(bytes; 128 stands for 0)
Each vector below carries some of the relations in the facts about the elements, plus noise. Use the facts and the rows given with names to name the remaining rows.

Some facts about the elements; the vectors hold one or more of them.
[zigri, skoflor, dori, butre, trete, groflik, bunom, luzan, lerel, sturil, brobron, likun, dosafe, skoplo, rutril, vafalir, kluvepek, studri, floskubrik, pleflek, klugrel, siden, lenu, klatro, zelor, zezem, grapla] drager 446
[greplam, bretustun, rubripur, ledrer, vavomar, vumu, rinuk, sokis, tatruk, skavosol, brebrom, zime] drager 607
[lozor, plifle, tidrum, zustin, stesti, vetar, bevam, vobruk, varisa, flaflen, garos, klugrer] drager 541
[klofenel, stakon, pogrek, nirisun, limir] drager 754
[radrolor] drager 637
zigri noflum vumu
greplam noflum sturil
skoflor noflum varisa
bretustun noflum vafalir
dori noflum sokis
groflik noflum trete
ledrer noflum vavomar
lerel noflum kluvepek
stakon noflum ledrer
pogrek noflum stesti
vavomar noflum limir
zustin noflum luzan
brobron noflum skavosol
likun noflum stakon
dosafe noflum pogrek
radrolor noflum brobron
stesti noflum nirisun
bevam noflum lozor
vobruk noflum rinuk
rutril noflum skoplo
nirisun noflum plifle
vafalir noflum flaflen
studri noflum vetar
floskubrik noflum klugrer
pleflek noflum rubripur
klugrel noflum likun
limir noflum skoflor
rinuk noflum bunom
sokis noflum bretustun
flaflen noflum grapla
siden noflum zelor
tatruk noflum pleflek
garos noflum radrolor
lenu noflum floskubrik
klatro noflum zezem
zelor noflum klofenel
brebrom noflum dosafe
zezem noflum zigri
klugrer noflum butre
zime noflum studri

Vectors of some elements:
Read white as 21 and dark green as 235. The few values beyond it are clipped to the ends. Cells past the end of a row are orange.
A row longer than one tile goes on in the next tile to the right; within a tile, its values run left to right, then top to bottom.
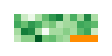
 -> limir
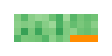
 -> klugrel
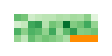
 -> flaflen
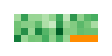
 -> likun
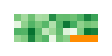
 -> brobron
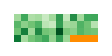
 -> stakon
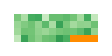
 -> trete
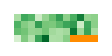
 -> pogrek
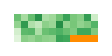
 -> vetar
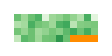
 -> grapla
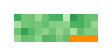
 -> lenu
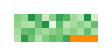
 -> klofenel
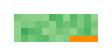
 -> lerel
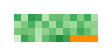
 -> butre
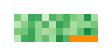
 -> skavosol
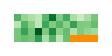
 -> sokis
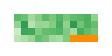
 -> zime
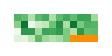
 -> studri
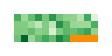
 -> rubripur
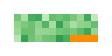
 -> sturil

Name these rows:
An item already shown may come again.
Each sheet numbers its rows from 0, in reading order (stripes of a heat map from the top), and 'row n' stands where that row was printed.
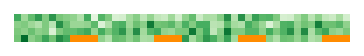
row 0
rubripur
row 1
vafalir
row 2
ledrer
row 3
vafalir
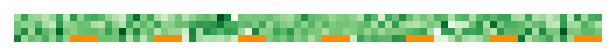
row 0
likun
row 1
sokis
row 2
rinuk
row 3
dori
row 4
plifle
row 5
studri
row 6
stakon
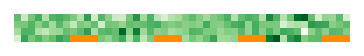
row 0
varisa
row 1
bretustun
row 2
brebrom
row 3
pleflek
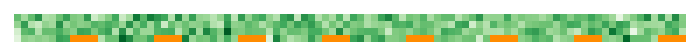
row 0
vetar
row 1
nirisun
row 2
likun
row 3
bunom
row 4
tatruk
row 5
siden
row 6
garos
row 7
vavomar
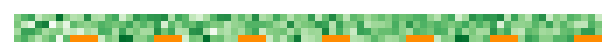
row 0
zelor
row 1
stesti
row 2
skoflor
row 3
dosafe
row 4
zime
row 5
stesti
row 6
vumu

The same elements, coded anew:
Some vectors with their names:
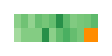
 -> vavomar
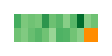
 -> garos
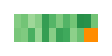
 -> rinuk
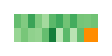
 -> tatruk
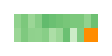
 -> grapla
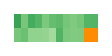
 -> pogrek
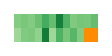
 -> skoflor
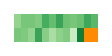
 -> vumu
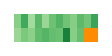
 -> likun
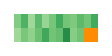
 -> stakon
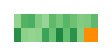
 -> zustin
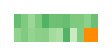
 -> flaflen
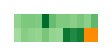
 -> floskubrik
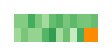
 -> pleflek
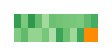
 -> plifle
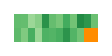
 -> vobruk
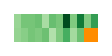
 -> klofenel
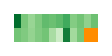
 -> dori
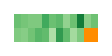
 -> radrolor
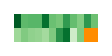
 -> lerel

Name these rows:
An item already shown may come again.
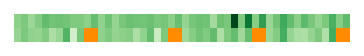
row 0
grapla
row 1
grapla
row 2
klofenel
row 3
vetar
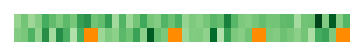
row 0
bunom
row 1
klugrel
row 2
varisa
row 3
siden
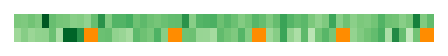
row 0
lenu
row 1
brebrom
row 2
brebrom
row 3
zime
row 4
skavosol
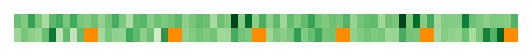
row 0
tatruk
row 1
rubripur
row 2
zelor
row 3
ledrer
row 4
zelor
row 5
butre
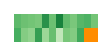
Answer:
klatro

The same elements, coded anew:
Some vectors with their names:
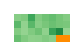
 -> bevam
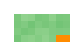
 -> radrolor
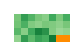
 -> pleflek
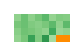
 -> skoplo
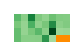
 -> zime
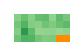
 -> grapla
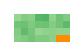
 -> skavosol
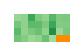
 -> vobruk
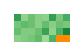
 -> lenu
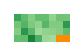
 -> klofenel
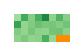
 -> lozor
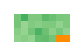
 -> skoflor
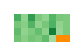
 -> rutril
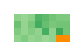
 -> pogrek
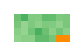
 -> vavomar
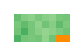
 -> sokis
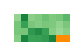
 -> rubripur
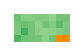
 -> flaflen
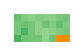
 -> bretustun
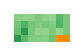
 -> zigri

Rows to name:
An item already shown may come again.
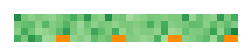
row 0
zelor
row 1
klugrel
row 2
rinuk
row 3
lenu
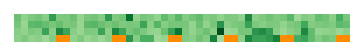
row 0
brebrom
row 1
brebrom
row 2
siden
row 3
studri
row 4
rubripur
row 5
vumu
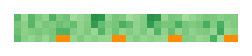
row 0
garos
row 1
plifle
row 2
plifle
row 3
rinuk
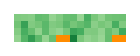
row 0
butre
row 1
klatro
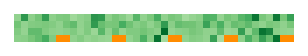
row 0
varisa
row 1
plifle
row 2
vetar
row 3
bunom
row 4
tatruk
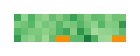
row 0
dori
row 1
klofenel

